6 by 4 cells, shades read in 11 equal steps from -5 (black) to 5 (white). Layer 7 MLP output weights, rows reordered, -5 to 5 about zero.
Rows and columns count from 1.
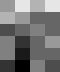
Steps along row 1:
up down up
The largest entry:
4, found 2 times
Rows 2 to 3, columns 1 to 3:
2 1 -1 / -2 -1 0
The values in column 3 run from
-1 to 2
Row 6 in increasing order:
-5 -3 -2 0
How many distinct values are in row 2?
3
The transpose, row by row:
1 2 -2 0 0 -3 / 4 1 -1 -3 -4 -5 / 2 -1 0 -1 -1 0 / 4 -1 -1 1 -1 -2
